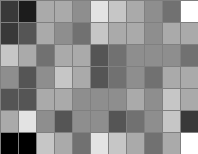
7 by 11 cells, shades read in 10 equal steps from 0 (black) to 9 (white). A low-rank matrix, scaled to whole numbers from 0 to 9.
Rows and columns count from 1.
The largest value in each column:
7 8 7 7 6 8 7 6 5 7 9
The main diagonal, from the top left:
2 3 4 7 5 5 7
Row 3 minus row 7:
7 6 -3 0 2 -5 -3 -1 1 -1 -5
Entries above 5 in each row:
6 6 4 4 5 3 7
